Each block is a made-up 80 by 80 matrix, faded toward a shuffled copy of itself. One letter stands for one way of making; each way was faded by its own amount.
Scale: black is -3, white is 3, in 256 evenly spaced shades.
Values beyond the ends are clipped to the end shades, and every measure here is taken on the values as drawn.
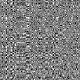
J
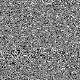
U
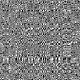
J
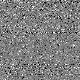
U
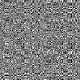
J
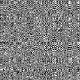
J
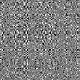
J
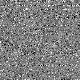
U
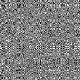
J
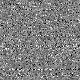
U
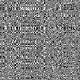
J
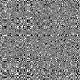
J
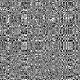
J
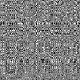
J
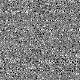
U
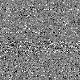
U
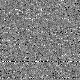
U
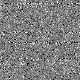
U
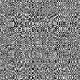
J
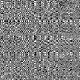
J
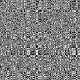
J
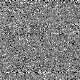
U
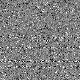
U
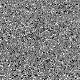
U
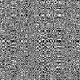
J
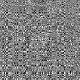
J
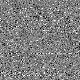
U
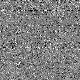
U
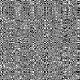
J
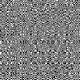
J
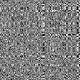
J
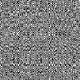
J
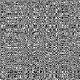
J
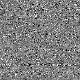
U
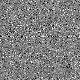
U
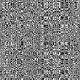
J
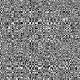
J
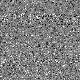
U
